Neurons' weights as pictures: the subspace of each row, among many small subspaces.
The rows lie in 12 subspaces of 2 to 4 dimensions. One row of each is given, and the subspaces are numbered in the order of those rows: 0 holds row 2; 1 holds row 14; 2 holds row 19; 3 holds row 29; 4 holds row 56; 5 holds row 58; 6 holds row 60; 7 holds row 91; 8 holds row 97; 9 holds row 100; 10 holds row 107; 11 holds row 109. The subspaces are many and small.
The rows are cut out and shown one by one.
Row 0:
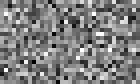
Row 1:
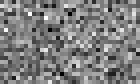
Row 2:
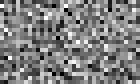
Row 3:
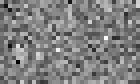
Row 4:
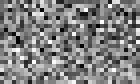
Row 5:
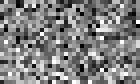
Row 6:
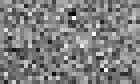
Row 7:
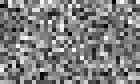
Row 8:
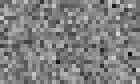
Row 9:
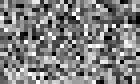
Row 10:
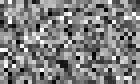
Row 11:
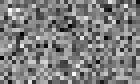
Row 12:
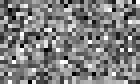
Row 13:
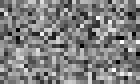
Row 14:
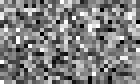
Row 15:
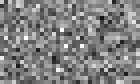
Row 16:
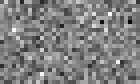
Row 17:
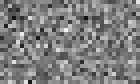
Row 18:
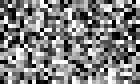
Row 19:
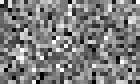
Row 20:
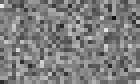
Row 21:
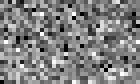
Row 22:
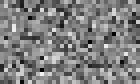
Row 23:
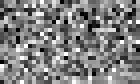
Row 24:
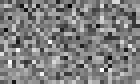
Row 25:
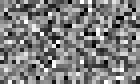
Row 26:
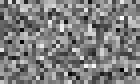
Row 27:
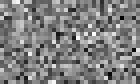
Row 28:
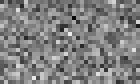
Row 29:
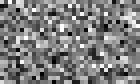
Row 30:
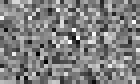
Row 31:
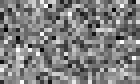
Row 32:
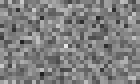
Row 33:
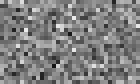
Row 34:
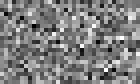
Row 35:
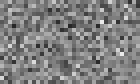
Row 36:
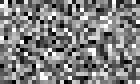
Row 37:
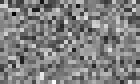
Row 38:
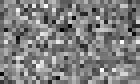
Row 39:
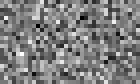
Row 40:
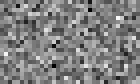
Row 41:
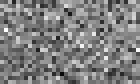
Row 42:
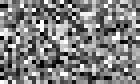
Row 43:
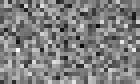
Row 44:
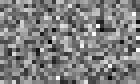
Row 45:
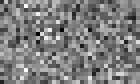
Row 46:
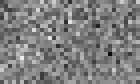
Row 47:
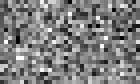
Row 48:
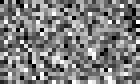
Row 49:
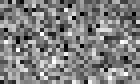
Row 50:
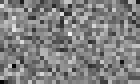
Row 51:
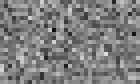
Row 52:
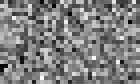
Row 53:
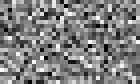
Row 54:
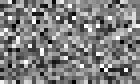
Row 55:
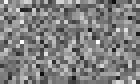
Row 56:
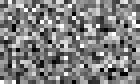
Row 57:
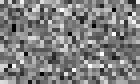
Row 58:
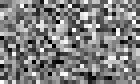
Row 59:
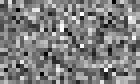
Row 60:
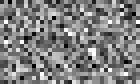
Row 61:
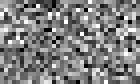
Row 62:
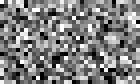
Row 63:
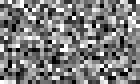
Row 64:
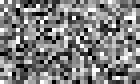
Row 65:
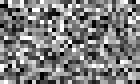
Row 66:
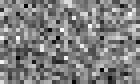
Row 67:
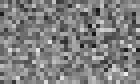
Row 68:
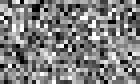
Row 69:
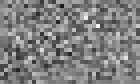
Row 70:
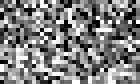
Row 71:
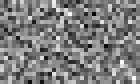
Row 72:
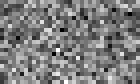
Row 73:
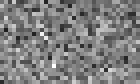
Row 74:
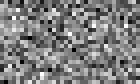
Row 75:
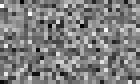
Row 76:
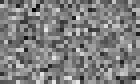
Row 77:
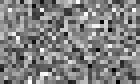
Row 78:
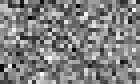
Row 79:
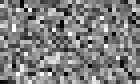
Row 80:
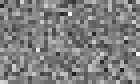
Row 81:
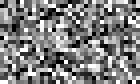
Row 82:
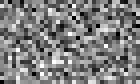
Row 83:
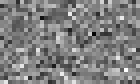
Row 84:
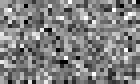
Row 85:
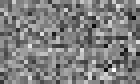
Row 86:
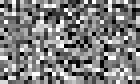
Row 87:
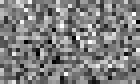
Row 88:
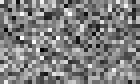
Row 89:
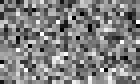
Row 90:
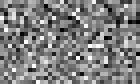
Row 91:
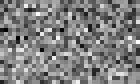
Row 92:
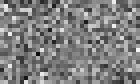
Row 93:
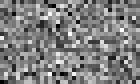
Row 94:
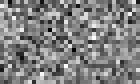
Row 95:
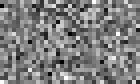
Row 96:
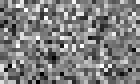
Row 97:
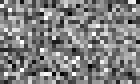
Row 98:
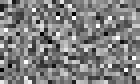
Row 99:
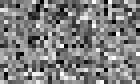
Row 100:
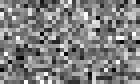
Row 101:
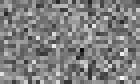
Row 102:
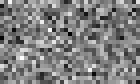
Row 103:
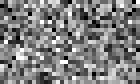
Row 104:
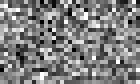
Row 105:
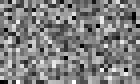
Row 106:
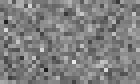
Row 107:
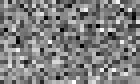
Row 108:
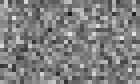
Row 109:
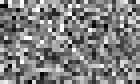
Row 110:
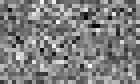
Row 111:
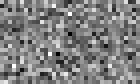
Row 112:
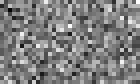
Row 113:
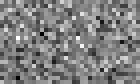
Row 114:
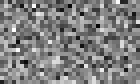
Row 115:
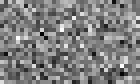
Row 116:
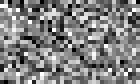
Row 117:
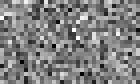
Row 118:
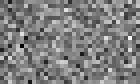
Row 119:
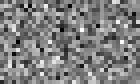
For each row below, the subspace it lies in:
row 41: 0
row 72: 6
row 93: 5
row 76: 7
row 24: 10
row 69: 0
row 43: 10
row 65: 11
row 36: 6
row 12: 6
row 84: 6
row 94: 11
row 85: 9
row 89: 1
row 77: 10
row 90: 6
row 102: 6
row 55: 7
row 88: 0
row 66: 6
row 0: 9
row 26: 7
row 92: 7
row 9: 6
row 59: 9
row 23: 1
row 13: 9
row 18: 6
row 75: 8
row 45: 7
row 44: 5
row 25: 7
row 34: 9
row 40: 7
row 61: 7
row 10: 6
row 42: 5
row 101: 9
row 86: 0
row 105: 4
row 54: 4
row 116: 11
